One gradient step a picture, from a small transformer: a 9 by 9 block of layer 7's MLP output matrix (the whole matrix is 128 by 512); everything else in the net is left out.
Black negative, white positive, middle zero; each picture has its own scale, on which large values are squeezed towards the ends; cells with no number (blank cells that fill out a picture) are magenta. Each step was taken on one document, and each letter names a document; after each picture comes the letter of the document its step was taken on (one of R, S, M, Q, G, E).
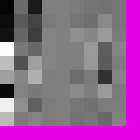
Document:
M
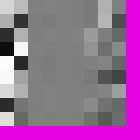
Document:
M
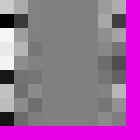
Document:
M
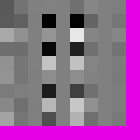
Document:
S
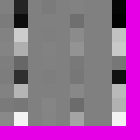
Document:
S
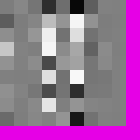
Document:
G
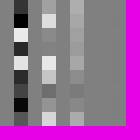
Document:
S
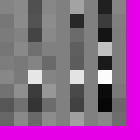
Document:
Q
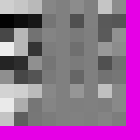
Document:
M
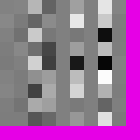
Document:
Q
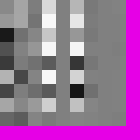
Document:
G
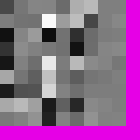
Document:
G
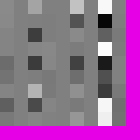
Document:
Q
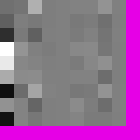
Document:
M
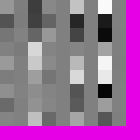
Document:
Q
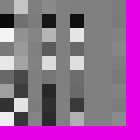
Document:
S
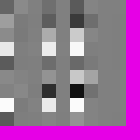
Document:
G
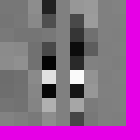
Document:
G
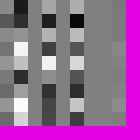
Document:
S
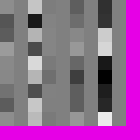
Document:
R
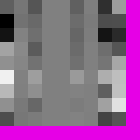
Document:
M
